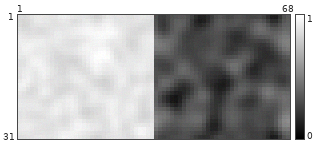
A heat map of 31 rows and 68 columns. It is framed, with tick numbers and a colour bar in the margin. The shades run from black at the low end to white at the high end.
It is made of 1 by 2 panels. Panel 1,1: very high, blotchy, faint in contrast. Panel 1,2: low, blotchy.
